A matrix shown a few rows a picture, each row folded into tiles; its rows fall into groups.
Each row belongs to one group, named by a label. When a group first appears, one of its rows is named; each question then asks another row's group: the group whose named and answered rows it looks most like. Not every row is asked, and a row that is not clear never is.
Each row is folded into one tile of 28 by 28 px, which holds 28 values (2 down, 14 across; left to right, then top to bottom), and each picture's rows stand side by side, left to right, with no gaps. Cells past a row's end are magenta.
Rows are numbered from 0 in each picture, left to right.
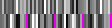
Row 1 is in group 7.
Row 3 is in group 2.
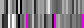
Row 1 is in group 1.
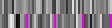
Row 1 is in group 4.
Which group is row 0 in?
2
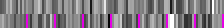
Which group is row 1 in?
4
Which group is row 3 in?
1
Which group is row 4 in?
7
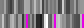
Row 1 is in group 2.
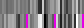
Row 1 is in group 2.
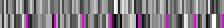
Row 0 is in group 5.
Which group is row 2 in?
5
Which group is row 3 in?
4
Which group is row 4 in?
1
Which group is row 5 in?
1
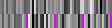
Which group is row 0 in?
5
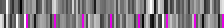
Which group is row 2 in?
7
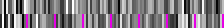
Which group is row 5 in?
4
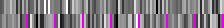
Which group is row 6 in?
2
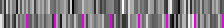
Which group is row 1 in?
1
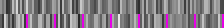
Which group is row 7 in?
4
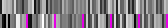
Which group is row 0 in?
1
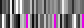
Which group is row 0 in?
2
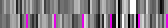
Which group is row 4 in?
1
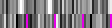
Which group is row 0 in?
1
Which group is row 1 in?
1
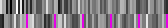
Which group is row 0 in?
7
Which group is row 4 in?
4
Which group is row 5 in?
4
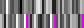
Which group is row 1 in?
4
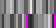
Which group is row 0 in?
4
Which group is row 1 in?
1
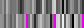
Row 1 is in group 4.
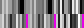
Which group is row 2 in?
5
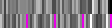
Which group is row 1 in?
4
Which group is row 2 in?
5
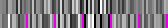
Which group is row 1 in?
5
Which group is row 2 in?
5
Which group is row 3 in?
7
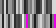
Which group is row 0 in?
5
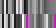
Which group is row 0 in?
5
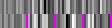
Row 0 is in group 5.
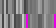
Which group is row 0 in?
5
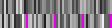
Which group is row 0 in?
5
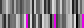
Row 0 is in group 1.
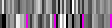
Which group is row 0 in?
1
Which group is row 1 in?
4
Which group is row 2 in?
7
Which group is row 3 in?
2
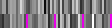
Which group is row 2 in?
5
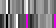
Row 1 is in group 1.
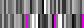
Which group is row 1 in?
7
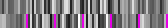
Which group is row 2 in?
4
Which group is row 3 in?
5
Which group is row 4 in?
1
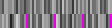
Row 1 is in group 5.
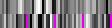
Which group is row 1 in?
4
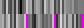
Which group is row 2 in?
7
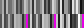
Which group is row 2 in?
5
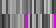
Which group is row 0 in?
1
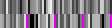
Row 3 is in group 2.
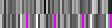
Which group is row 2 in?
5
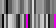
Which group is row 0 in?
2
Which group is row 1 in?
7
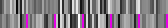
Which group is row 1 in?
2
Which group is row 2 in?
5
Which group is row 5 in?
2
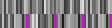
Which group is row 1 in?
7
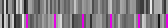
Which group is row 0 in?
5
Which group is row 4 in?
4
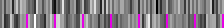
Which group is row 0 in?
2
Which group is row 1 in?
4
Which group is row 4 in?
1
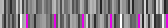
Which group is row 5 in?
5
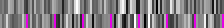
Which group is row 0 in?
4
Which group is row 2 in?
1
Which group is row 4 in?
4
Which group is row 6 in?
1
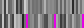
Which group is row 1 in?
2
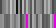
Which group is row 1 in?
5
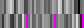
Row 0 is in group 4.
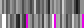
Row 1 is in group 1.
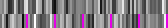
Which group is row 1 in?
4
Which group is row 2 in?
2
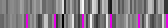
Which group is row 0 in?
1
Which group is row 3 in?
4
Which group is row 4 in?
7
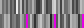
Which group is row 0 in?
7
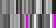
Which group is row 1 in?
4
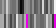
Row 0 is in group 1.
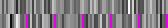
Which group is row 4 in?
7
